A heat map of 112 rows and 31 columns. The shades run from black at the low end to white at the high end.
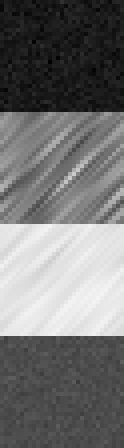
The table splits into 4 rows of 1 panel. Panel 1,1: very low, fine-grained, faint in contrast. Panel 2,1: middling, slanting up to the right. Panel 3,1: very high, slanting up to the right, faint in contrast. Panel 4,1: low, fine-grained, faint in contrast.
